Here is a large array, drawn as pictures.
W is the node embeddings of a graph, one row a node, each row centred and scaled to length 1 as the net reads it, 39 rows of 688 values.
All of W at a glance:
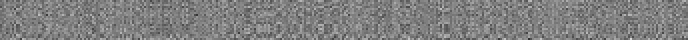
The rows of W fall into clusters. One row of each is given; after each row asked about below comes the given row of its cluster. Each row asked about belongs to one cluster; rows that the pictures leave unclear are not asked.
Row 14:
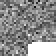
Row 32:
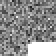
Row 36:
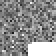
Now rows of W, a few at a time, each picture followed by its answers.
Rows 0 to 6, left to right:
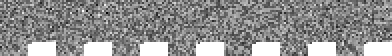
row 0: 32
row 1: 32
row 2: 32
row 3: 36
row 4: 14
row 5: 36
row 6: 32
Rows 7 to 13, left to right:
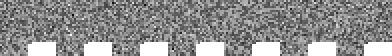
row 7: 32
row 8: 36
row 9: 36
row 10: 36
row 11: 14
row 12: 32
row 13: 14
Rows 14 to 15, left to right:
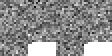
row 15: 14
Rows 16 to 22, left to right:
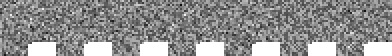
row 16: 14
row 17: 36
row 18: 32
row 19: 36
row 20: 14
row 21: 36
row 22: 36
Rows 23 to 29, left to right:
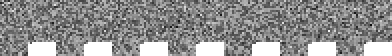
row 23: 36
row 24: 32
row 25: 32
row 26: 32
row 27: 14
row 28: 32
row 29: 32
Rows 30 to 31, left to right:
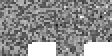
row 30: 14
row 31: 32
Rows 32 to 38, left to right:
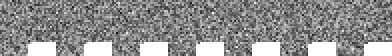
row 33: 32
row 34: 36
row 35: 36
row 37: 36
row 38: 14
